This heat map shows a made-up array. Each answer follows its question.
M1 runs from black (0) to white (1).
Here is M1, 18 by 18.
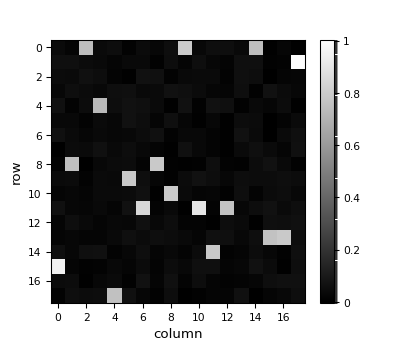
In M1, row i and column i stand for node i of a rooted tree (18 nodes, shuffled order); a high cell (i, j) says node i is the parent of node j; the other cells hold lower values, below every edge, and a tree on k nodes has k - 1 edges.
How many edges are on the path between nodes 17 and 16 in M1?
9
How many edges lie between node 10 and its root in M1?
5
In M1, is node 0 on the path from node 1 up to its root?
yes
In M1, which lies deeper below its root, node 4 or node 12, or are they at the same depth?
node 4
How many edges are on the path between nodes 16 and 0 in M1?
3
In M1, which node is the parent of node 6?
11
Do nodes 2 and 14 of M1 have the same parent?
yes
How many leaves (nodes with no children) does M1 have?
7
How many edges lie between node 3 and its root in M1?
10
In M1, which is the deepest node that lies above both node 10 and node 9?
0
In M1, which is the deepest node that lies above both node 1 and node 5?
0
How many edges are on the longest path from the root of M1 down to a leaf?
10
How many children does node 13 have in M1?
2
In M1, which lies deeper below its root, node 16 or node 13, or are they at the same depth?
node 16
